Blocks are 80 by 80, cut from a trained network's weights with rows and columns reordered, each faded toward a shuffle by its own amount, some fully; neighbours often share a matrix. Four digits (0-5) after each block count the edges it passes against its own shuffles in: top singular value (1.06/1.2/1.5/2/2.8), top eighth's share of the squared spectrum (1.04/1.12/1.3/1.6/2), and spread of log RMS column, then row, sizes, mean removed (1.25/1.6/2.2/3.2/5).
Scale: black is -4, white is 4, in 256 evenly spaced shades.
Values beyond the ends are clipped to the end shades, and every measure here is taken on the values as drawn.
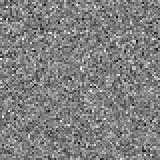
2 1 0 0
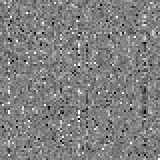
3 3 2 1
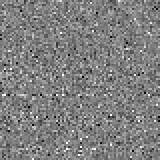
2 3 1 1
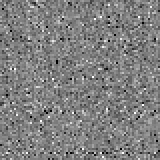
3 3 0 2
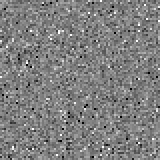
2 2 0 1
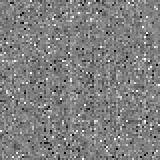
1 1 0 0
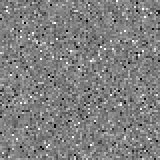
0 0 0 0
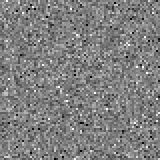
1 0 0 0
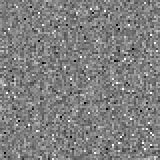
1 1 0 0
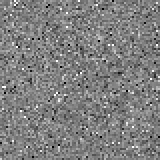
0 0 0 0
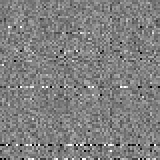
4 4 0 3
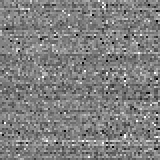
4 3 2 1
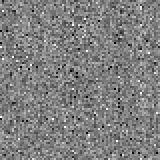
2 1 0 0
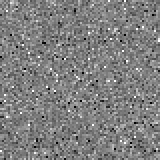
1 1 0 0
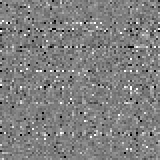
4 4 2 3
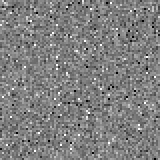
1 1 0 0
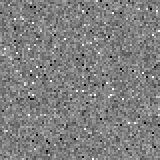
0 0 0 0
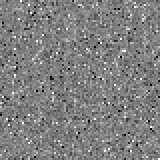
0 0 0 0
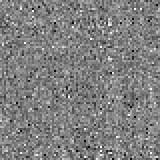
2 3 1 2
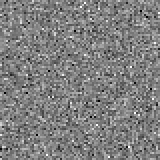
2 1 0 0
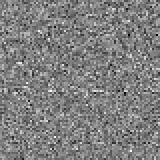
3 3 0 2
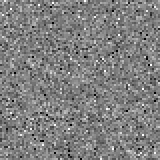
1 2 0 0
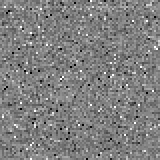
0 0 0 0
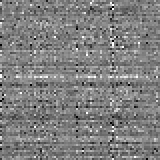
4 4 3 2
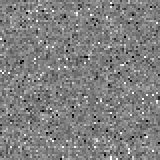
1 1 0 0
